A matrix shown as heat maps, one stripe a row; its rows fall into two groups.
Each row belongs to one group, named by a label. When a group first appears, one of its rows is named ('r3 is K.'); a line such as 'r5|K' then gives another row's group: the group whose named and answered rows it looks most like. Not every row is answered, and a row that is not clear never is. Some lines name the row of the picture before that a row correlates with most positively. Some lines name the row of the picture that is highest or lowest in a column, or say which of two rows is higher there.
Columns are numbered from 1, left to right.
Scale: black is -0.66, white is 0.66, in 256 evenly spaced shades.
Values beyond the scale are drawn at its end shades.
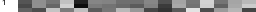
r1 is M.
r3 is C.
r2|M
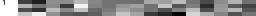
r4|C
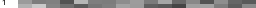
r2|C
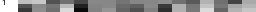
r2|M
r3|M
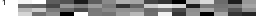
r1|C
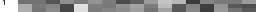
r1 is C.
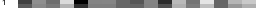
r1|M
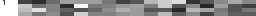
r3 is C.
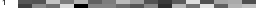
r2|M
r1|C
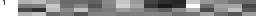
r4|C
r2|C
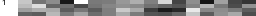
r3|C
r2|C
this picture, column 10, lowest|3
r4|C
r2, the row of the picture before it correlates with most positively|4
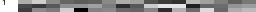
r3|M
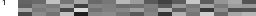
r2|M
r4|M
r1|C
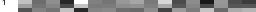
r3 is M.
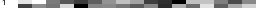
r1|C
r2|M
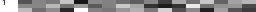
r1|M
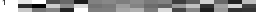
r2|C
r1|C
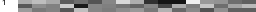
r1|C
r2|M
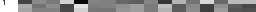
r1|M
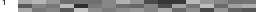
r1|C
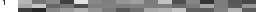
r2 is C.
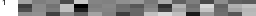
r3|M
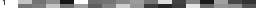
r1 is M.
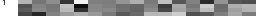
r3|M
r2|M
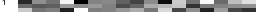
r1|M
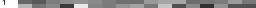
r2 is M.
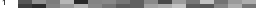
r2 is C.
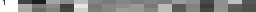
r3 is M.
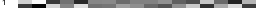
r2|C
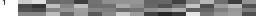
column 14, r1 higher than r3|Yes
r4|C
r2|C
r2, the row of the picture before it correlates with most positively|2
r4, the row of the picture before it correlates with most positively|2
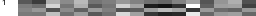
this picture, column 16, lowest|3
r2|C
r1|C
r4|C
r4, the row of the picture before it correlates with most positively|4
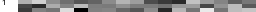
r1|C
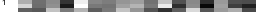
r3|C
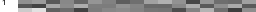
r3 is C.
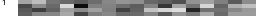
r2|M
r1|C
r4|M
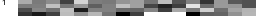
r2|C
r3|M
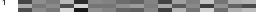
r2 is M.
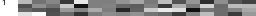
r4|C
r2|M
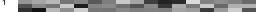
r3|C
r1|C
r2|M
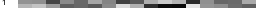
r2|C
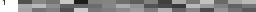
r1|M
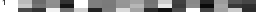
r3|C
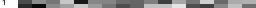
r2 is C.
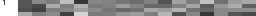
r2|C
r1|M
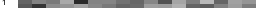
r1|M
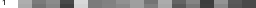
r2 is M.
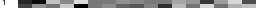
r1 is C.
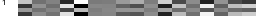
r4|M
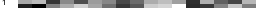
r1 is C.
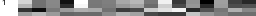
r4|C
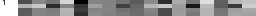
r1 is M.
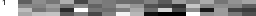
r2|C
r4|C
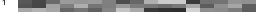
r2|C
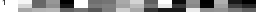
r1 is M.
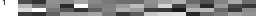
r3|C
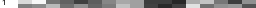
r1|C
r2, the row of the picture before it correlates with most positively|3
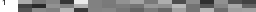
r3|M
